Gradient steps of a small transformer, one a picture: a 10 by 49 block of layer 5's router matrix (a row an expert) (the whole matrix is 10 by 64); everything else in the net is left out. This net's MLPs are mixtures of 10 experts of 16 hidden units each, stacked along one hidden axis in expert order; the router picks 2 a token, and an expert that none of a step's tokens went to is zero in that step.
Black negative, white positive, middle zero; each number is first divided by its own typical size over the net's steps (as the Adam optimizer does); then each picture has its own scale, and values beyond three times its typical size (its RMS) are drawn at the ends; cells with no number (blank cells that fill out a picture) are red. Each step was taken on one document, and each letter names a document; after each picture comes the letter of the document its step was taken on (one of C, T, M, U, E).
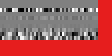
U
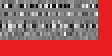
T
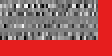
T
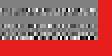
U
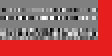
U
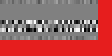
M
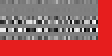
M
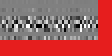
M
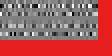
T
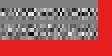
U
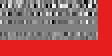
T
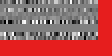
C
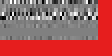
C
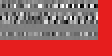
T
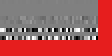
M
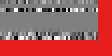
U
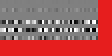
M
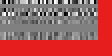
C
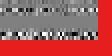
U
